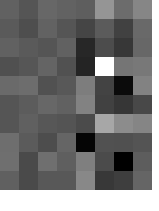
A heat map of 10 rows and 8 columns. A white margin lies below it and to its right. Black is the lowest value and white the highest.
Roughest part: middle right. Ninth with the lowest average: bottom right. Calmest part: top left. Ninth with the highest average: middle right. Seam: vertical, 50% of the way across, the left part calmer. Slope: none.
